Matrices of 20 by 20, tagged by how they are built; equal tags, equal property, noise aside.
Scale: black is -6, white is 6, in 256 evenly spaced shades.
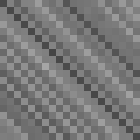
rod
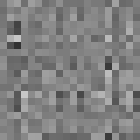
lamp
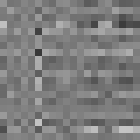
lamp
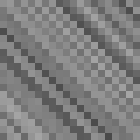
rod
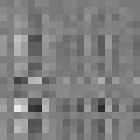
lamp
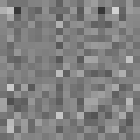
lamp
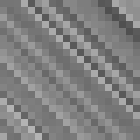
rod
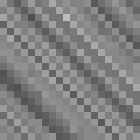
rod
